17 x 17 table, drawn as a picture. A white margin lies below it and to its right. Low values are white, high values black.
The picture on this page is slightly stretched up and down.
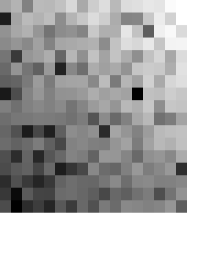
No regular stripes run through it. The grain is fine, like static. The values follow a bell shape. No single row or column stands out from its neighbours. There is an overall slope up to the bottom left. The ninth with the lowest average is the top right. The ninth with the highest average is the bottom left.
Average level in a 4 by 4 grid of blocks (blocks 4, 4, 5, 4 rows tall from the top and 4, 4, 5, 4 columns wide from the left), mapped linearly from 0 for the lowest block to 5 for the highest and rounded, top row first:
2 2 1 0
3 3 2 1
4 3 3 2
5 4 3 3
